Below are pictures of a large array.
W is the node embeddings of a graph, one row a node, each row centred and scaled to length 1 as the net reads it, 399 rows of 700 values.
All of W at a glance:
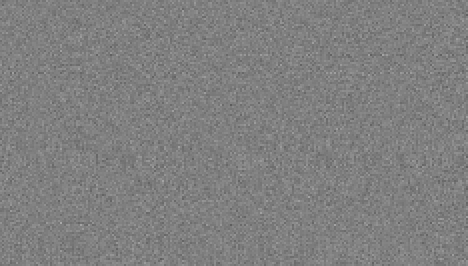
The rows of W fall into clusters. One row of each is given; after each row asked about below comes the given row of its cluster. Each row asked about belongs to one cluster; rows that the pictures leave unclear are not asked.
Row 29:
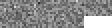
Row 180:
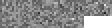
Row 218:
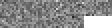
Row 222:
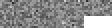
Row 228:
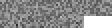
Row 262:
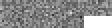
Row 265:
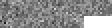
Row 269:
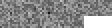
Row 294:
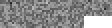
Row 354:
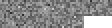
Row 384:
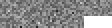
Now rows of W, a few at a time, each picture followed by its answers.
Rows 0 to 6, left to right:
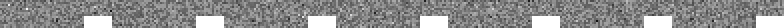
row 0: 354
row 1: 222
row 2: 218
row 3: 262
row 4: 354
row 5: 269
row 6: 262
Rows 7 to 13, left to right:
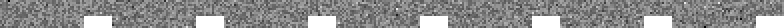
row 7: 265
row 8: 222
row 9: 29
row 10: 269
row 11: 222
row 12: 384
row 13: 294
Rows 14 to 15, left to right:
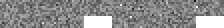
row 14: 228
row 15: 354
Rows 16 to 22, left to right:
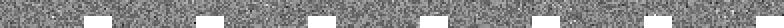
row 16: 269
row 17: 265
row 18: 269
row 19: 265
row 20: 180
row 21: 29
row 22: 269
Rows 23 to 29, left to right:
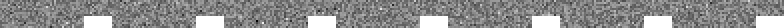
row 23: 354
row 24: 265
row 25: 384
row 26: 228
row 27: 218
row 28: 294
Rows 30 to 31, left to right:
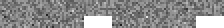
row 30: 262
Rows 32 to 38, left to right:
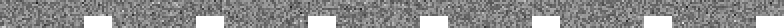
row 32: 218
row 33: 294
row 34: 262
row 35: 222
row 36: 29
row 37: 228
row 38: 29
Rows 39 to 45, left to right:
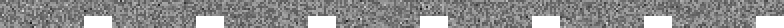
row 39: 294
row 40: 294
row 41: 222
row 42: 180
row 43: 218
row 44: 218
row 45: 265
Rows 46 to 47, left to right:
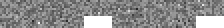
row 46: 384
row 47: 222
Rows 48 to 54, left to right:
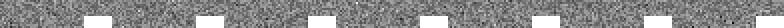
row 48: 269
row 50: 262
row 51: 269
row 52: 218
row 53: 218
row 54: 384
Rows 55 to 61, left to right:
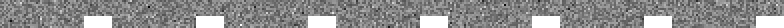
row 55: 269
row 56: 384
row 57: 228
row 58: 262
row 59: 228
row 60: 262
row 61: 180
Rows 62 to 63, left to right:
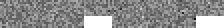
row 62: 29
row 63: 262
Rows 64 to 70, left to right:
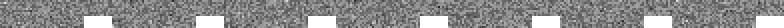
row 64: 354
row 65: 384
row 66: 180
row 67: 384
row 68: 222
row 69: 29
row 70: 29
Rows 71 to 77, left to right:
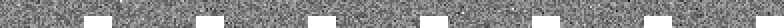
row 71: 269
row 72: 265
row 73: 269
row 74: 222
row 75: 29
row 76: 294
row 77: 222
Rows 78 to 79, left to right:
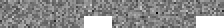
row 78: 265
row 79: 354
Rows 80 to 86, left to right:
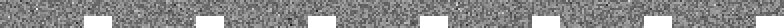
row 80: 228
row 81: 269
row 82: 269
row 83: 269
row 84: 262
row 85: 294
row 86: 354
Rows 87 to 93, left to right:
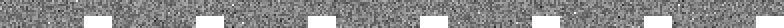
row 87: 29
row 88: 265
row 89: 354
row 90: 218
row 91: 29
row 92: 222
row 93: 228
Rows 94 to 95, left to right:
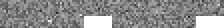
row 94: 265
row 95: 354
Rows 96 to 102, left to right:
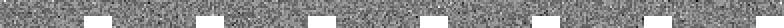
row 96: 222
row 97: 218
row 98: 222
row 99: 384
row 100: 269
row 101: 180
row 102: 180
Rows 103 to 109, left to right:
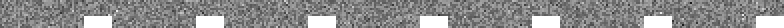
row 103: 180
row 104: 262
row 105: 269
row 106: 228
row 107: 222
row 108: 265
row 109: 265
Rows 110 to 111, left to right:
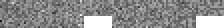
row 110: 265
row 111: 262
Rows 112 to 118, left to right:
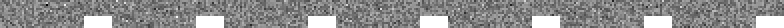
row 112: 294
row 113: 29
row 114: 180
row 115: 29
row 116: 29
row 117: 222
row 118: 265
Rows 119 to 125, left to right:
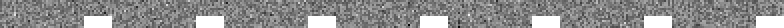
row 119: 180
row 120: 262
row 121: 269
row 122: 294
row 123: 269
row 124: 262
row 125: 180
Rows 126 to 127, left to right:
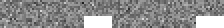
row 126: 218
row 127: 265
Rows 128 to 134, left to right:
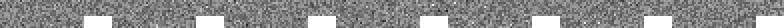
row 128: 228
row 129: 384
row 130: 29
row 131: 265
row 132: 384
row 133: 384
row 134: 262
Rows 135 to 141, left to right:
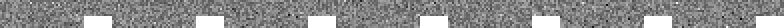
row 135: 228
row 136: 228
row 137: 218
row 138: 180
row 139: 29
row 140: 294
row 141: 354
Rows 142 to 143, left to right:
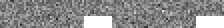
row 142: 228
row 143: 294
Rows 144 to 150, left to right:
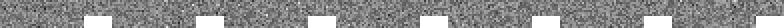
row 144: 29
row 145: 354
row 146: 222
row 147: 262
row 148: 294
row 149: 354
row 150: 180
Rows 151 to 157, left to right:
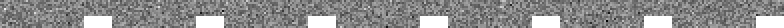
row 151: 29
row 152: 354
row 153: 269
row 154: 354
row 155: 269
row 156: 294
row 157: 384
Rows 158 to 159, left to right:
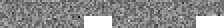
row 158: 218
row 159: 218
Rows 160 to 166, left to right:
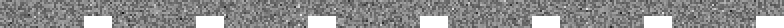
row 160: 222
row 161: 354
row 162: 228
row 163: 218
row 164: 269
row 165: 354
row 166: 29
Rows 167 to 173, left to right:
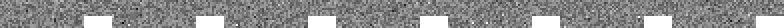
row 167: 269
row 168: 222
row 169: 262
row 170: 384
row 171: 384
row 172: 218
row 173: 228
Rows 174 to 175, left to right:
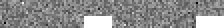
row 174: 265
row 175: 262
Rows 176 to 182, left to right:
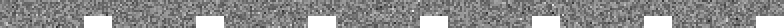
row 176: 218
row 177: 354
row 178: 29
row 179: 29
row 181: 294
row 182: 269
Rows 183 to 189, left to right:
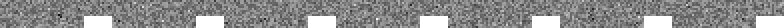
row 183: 384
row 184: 294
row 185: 269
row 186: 269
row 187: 269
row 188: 228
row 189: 222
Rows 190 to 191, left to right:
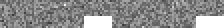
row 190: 294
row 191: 265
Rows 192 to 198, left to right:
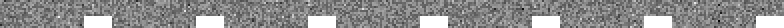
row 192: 222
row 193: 180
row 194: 218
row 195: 354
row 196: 222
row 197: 228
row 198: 294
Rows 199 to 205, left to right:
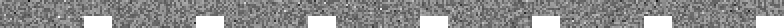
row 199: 222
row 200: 265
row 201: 269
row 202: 29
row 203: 262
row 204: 384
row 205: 29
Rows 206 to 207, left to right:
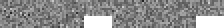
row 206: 262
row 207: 262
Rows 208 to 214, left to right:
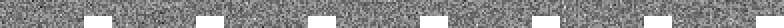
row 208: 29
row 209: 294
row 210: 265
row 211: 218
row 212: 222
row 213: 180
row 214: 222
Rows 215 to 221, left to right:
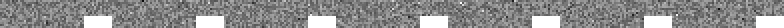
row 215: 218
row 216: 262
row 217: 29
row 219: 222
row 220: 262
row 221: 222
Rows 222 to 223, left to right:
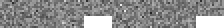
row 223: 262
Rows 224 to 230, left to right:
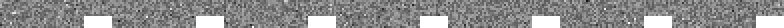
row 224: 222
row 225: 384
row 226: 180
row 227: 222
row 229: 29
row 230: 262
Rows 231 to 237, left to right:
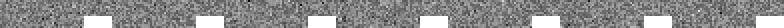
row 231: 228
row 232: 269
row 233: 180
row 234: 180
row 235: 269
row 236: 222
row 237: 269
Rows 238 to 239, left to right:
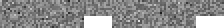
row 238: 262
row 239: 269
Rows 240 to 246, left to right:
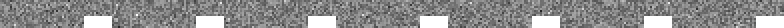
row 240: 294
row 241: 180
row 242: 180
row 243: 269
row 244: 265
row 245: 180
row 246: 384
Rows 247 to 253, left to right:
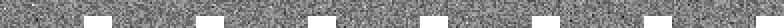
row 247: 269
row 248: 269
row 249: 354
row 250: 354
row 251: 354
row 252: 269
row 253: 180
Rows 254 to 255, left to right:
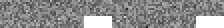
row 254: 228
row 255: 294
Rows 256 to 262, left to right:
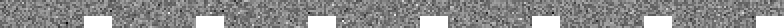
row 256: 354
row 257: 265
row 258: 222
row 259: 384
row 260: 180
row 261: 269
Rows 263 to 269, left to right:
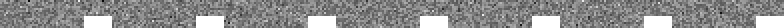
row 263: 222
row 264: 262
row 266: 384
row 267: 294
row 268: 228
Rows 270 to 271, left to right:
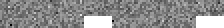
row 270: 265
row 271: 265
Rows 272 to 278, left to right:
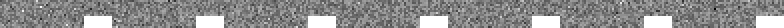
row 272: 294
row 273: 218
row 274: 228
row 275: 265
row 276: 228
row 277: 265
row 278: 29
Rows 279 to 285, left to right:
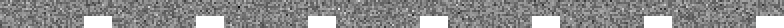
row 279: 354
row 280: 384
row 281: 29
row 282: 228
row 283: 354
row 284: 354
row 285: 29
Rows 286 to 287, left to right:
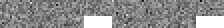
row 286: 228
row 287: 262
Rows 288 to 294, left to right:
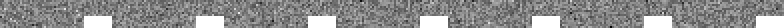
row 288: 29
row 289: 228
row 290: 218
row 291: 180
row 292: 180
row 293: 354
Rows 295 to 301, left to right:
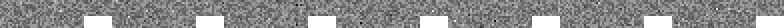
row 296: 222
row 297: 222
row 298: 384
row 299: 294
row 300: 269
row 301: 29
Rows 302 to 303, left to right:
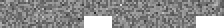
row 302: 29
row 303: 354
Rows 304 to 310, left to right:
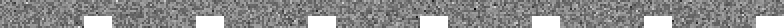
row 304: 269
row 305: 222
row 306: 269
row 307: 384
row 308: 354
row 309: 294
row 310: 265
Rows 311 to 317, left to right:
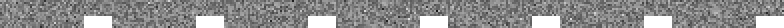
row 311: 228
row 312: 218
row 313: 294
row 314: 180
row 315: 180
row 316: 29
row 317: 354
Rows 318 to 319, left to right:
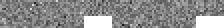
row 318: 218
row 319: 265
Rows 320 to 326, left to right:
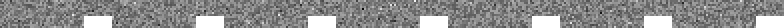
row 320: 269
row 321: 265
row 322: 384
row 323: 228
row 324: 265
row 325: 29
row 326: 294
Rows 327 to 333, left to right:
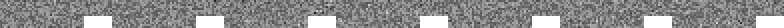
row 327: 354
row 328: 222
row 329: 384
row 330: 218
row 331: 294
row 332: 269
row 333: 222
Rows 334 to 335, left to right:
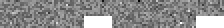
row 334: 222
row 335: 29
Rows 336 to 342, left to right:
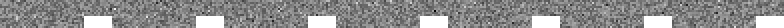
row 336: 384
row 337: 384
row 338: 218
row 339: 269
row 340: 228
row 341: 354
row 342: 354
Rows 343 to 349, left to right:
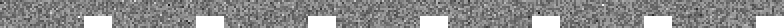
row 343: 218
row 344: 228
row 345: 294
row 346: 384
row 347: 262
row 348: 269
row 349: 222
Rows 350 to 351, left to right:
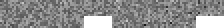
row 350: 265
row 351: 29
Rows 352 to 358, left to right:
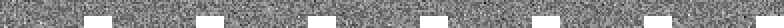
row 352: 180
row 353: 29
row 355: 222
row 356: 218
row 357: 269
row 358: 218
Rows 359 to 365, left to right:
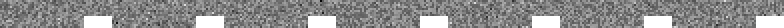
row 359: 265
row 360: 265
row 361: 384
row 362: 222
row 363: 269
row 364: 269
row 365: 218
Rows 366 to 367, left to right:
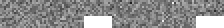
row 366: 384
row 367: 265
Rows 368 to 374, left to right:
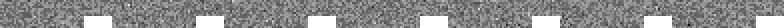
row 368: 222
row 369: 294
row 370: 265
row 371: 384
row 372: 218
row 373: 265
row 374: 222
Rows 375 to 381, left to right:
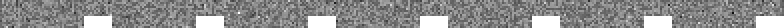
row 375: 180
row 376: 222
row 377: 222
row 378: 180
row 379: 262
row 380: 222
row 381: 354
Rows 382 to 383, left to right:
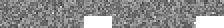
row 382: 265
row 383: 265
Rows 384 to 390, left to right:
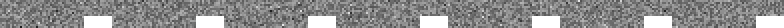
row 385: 262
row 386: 294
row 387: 222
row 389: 384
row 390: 218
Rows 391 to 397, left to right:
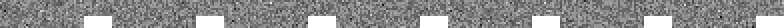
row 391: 265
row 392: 262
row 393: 294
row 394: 294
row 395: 262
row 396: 180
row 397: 262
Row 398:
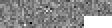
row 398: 294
